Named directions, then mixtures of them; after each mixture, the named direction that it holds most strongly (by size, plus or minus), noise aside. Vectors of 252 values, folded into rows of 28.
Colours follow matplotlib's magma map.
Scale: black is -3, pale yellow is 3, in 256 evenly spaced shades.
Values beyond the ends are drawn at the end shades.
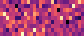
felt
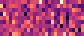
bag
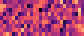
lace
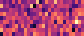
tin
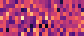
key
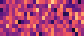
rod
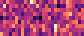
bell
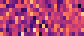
key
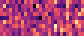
bell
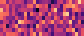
rod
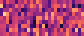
key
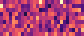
bag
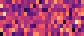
tin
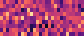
key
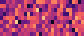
rod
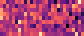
rod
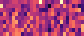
bag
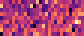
tin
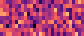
rod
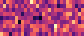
bell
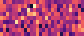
key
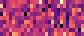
bag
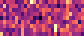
bell
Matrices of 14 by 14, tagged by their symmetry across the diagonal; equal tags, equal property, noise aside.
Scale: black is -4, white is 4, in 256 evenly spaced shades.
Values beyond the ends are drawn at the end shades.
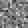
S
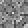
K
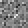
K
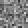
S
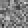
S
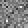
K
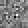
S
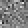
S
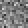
S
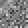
K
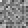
K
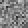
K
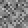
K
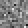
S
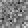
K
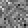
K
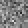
S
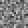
S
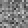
S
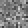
K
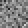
K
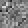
K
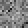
K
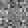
S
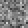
S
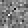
S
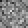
K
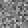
S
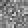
K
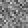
S
